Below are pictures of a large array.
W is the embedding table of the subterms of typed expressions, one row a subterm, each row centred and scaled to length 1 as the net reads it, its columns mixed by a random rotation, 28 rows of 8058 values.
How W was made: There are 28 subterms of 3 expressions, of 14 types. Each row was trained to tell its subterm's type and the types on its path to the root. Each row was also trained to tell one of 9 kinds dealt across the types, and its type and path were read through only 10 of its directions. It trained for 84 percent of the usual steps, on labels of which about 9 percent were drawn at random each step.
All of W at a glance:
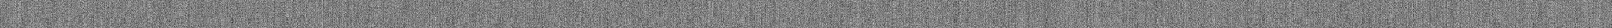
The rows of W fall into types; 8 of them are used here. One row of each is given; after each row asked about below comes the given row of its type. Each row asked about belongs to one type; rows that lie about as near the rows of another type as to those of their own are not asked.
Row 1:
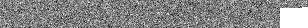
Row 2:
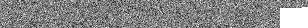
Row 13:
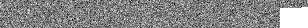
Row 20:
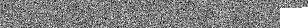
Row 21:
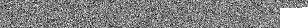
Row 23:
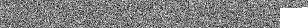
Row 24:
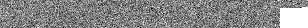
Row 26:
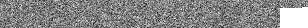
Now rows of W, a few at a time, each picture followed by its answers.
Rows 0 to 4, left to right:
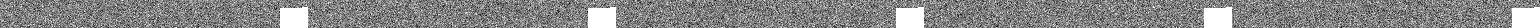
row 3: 13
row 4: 1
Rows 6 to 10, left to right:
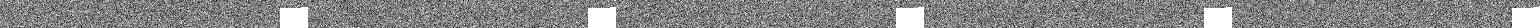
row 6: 1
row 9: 1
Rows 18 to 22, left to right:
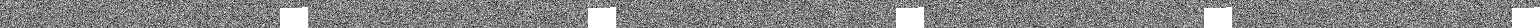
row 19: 20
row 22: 20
